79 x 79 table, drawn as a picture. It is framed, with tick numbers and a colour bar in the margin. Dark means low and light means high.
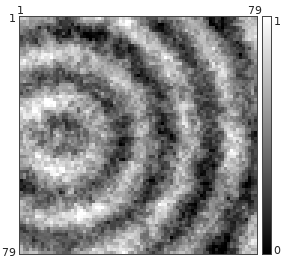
Ninth with the highest average: middle left. Grain: blotchy. Ninth with the lowest average: bottom right. Rings: centred on the middle left.
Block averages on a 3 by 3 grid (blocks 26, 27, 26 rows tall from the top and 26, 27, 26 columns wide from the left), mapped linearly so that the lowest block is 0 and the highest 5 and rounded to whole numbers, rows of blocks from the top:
2 2 2 / 5 1 2 / 3 3 0
